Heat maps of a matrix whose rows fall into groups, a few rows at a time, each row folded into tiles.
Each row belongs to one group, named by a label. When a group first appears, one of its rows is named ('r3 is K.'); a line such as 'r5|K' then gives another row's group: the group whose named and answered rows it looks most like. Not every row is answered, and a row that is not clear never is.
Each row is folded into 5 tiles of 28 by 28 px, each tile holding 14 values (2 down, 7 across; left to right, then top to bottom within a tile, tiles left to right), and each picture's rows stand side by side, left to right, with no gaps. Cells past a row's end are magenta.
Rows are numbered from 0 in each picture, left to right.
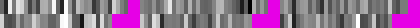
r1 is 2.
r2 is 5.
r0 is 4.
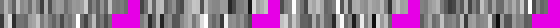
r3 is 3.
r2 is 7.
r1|4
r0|5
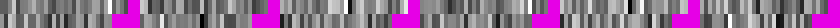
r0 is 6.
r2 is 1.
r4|1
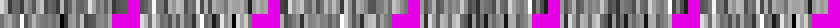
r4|6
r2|4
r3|6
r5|7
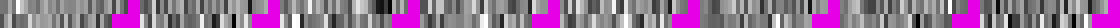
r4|4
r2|2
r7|7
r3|4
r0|5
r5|2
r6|3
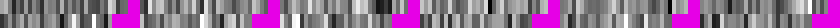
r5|3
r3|1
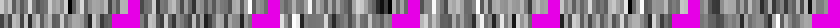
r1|6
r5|2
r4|1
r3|7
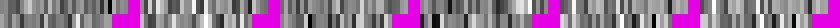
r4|7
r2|7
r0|2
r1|4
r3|3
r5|7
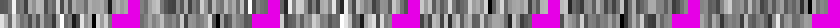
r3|1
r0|7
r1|3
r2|4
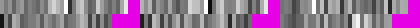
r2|2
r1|1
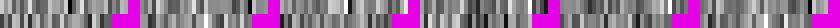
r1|4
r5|4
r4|3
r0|1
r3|6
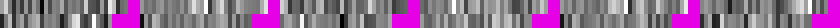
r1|1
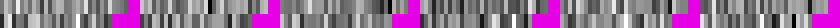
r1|1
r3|5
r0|5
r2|2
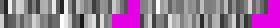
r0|4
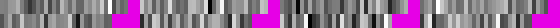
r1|1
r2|7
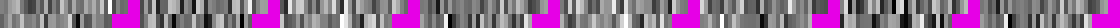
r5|6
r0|3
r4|4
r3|7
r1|6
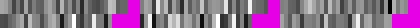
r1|5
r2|2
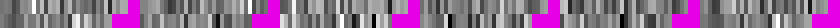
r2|7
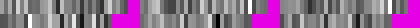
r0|5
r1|3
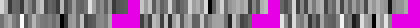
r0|6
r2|7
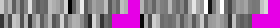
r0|1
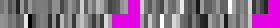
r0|7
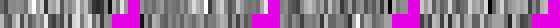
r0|2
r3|1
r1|1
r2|2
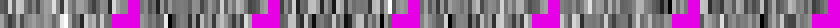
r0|4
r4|2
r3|7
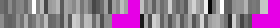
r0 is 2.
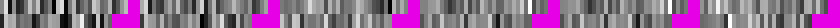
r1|6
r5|5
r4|3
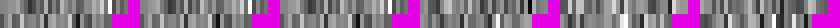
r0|3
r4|4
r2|3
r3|2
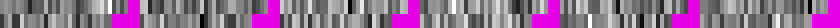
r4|5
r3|2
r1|6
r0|3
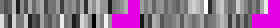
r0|7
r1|1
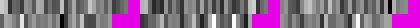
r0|6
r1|5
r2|2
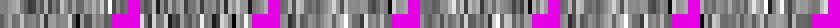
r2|4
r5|1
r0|3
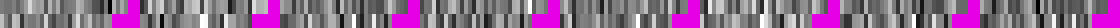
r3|6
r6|5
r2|5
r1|4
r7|5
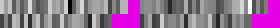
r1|3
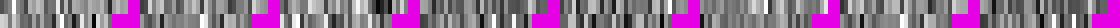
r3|5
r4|6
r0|7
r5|1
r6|4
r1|4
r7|5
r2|2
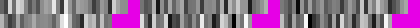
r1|7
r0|4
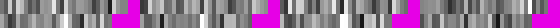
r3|3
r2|4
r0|4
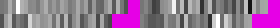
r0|5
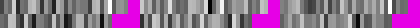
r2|3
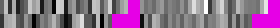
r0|6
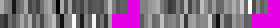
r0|5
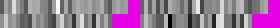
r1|7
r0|7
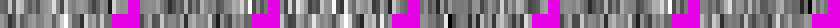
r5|2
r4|3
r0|4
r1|3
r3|7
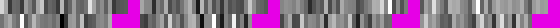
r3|7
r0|6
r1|5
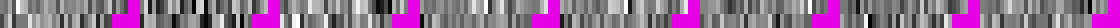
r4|1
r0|5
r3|1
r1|6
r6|7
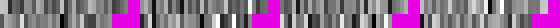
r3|1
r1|5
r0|6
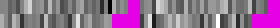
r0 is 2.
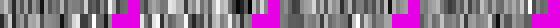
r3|3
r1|2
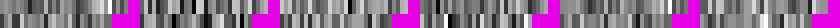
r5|4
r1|6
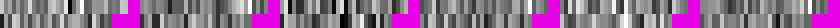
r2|6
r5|3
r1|3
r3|6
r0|1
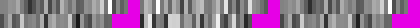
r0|3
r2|3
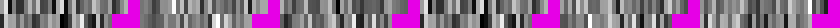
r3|6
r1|2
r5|6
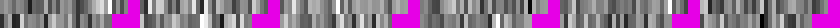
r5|6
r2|7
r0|3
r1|4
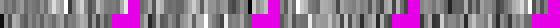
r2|5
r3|3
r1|4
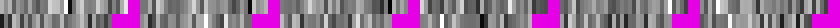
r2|2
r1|4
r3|6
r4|6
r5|5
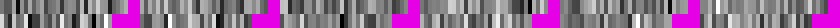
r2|6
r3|2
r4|2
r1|5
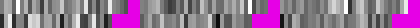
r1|3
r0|5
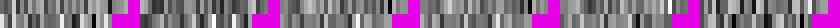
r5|6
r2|2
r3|2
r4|3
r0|7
